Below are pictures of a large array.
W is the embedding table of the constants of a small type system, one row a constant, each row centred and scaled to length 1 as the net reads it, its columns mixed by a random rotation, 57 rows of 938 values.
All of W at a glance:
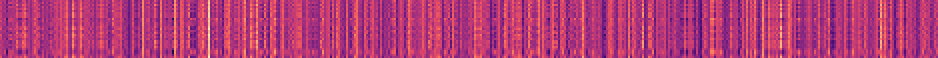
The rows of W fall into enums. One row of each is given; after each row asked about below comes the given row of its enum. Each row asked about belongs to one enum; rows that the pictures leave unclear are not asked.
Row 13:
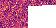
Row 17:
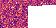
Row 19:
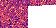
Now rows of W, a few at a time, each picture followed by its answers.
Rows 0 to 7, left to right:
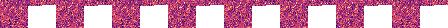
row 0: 19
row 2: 19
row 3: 17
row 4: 13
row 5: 13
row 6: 17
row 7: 19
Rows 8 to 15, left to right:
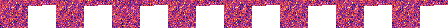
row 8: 17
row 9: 13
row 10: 19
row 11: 13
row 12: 17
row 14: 17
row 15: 13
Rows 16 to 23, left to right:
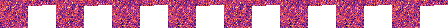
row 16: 13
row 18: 19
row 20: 17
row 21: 19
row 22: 19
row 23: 13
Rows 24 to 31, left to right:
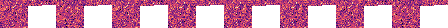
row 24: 13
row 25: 19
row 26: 13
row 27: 17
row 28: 17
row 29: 17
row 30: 13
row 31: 19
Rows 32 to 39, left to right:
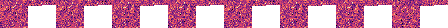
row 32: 13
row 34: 17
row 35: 17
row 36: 13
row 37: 17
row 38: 17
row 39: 19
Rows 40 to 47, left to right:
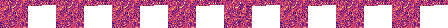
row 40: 13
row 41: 13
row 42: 13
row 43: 13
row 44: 17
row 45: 13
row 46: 13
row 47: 13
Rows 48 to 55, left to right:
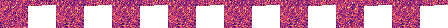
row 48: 13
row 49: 19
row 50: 19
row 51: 19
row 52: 19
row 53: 19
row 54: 17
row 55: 19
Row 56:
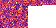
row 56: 17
